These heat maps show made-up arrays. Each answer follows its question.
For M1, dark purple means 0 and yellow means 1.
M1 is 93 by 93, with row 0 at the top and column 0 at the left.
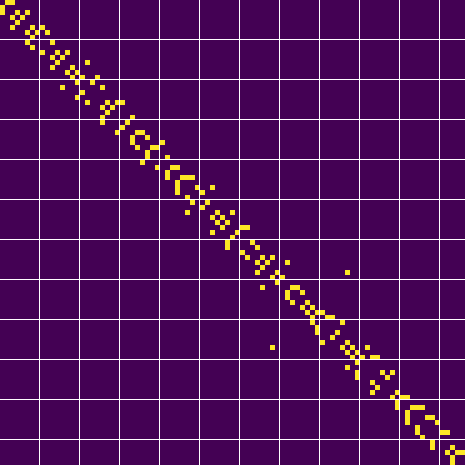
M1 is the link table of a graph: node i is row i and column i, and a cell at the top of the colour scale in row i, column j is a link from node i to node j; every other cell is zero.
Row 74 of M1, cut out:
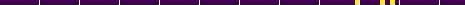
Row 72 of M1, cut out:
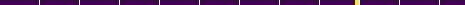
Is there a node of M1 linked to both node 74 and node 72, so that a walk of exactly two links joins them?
yes
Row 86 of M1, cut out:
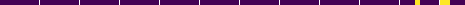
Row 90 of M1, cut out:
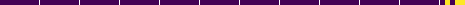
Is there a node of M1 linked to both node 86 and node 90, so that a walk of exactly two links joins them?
yes
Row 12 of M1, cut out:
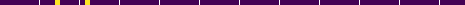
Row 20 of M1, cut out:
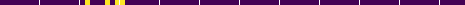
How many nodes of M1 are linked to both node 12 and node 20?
1
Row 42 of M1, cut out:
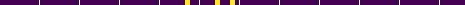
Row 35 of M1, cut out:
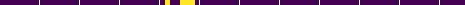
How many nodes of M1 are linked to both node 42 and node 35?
1
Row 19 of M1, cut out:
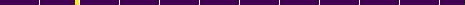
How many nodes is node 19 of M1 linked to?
1
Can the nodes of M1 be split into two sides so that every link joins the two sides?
no
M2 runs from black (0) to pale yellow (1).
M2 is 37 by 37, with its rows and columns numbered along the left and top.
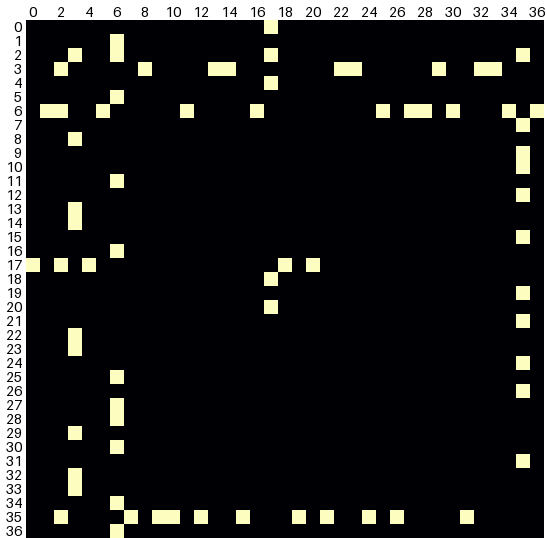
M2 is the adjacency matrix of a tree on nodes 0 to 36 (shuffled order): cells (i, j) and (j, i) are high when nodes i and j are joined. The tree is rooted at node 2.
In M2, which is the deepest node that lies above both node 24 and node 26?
35
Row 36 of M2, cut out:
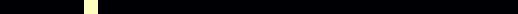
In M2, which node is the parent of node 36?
6
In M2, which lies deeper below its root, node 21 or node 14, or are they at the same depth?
the same depth
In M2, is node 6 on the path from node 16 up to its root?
yes
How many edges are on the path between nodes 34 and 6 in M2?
1
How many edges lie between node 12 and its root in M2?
2
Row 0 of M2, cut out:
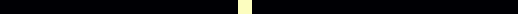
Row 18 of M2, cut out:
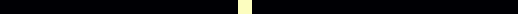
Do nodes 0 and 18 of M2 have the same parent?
yes
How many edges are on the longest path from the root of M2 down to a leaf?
2
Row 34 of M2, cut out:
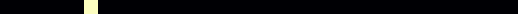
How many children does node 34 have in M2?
0
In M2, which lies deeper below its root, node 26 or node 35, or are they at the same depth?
node 26
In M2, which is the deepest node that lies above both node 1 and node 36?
6
